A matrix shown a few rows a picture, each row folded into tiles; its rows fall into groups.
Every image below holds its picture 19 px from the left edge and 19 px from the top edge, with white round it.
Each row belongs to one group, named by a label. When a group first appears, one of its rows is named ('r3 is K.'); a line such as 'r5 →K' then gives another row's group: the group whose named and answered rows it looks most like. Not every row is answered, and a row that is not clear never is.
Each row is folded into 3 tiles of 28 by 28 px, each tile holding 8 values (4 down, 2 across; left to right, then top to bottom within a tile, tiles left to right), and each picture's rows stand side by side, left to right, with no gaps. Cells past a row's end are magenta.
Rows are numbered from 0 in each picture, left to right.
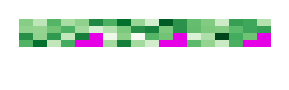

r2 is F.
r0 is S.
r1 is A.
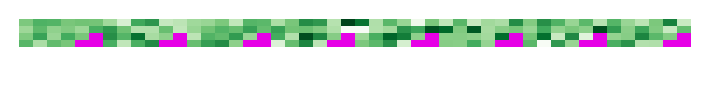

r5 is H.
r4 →F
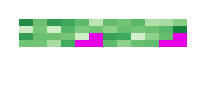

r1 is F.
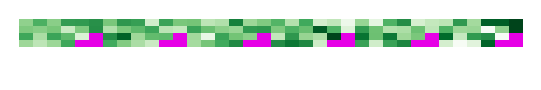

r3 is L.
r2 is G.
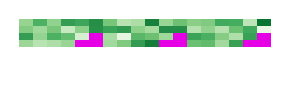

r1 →G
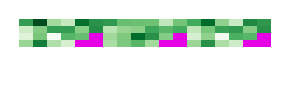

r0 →A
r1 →F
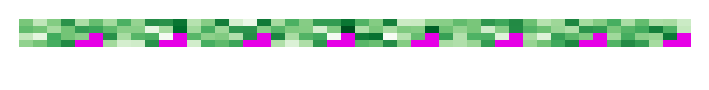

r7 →L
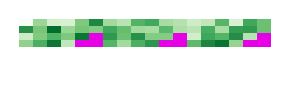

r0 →H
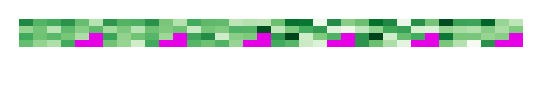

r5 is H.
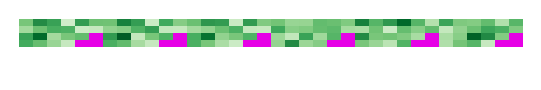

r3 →S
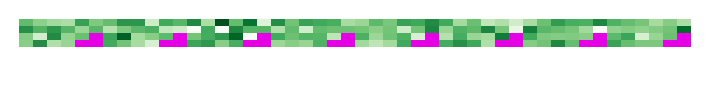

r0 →S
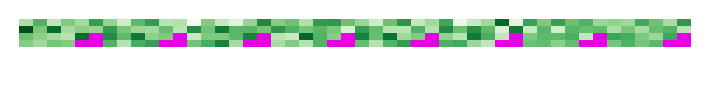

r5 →S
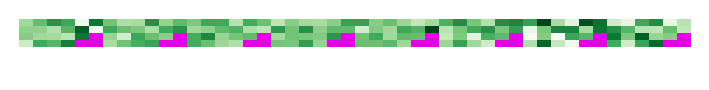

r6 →A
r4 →F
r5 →A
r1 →G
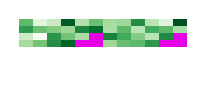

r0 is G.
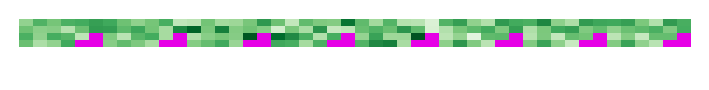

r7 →A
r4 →L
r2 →H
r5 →A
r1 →S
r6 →A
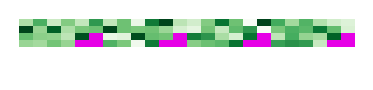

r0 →H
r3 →L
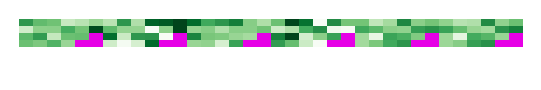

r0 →F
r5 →G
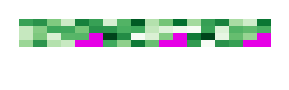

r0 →A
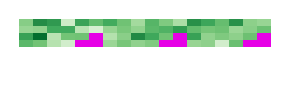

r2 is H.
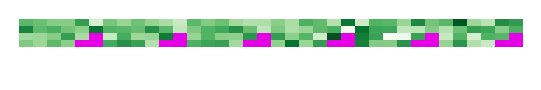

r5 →A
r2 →L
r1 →L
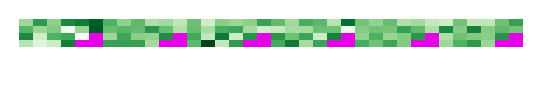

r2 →S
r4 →L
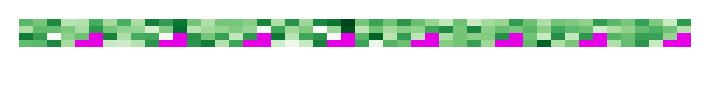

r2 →S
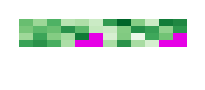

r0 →L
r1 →A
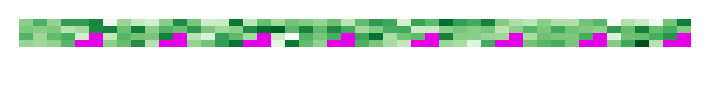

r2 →G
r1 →H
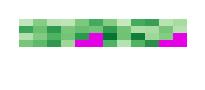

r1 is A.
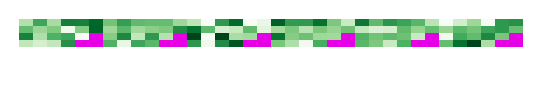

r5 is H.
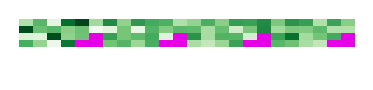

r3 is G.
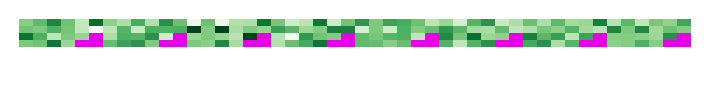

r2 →H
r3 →G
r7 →H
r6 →S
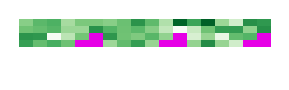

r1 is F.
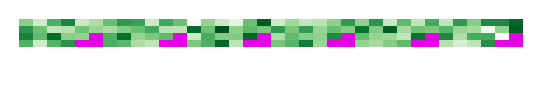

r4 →H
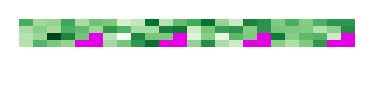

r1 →G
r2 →A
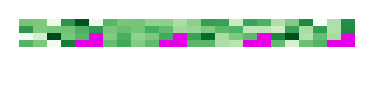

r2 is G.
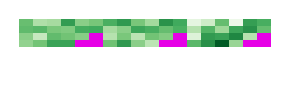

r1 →A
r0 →G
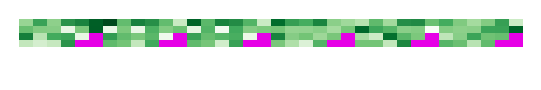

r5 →F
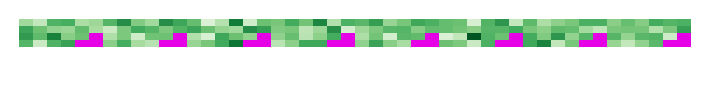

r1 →A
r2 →G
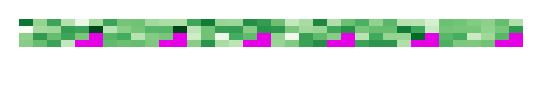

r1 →F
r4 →L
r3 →G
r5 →F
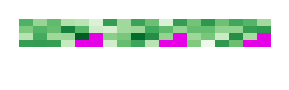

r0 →L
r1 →F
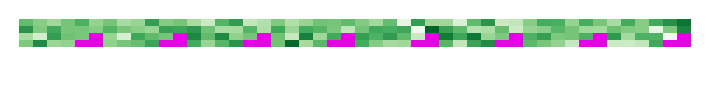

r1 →G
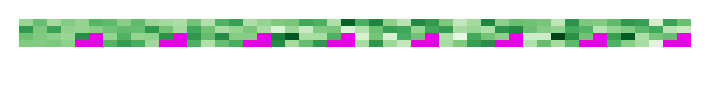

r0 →H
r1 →L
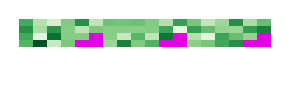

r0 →S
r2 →G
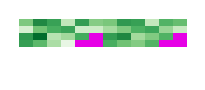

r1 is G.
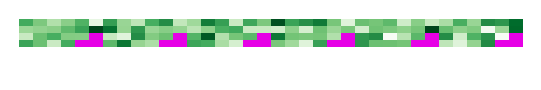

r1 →S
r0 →F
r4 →F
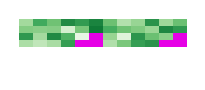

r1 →G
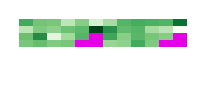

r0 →F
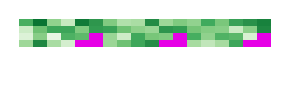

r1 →G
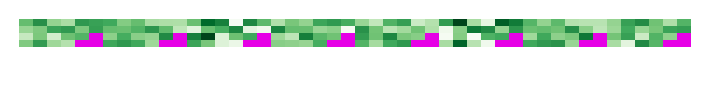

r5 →A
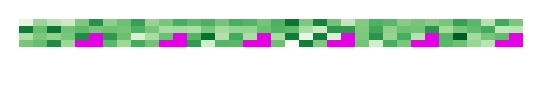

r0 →H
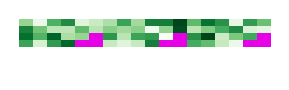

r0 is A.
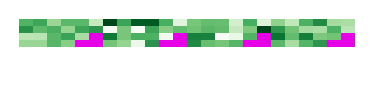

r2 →F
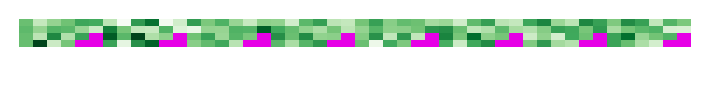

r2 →F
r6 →A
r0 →S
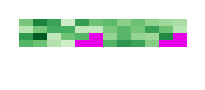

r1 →L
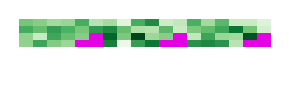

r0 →S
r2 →L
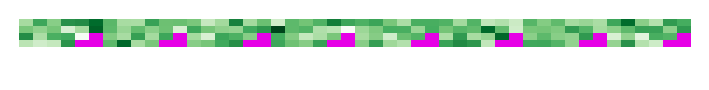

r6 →L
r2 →G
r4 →A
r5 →L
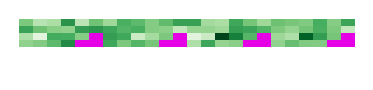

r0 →G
